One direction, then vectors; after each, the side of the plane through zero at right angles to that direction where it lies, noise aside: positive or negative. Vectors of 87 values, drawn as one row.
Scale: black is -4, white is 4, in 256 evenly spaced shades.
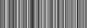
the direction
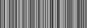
positive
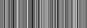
positive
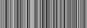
negative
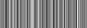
negative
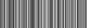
positive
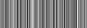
negative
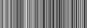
negative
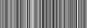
negative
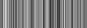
positive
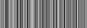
negative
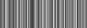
positive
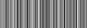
negative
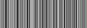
negative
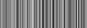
negative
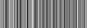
negative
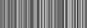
positive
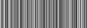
negative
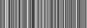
positive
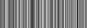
positive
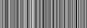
negative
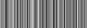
negative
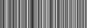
positive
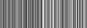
positive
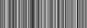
positive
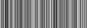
negative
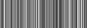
negative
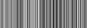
negative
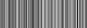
positive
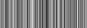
negative
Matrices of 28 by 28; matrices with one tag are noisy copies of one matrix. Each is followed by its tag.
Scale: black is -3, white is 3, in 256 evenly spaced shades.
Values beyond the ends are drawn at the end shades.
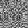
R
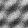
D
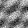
D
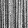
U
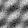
D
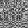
R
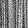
U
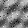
D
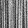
U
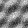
D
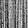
U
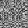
R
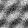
D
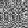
R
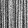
U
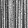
U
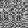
R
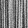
U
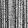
U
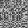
R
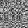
R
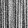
U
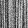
U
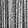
U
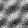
D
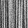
U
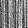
U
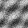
D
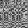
R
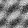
D
